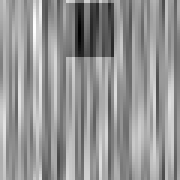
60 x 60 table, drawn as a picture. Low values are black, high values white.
The ninth with the lowest average is the top middle. The grain runs up and down. In the top middle lies a patch that is lower than the rest. Stripes running up and down repeat 11 times from left to right.
